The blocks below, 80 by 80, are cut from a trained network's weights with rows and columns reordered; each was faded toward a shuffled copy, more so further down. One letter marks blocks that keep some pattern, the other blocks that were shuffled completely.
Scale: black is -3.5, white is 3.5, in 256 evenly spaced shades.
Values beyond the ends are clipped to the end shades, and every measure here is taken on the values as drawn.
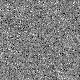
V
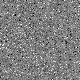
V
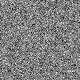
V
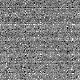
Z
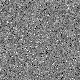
V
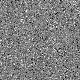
V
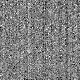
Z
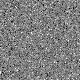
V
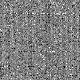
Z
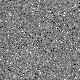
V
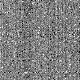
Z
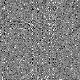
Z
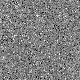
V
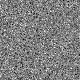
V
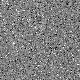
V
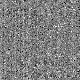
Z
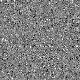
Z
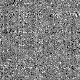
Z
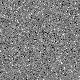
V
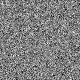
V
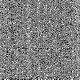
Z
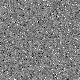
V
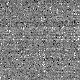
Z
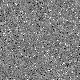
V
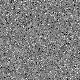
V
